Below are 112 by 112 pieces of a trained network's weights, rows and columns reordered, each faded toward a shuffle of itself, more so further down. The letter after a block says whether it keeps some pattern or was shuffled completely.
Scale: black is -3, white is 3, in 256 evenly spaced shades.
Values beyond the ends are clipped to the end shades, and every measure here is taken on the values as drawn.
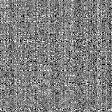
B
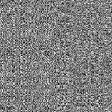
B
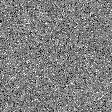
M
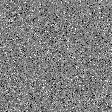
M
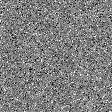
M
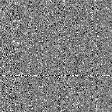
B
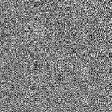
B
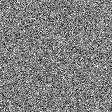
M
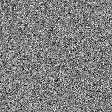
M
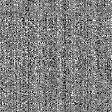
B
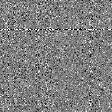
B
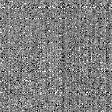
B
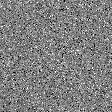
M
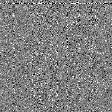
B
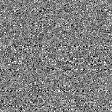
B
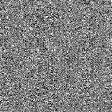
B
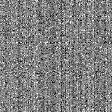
B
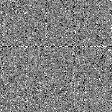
B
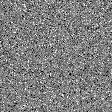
M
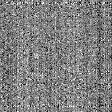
B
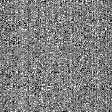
B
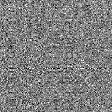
B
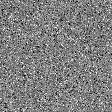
M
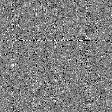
B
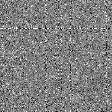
B
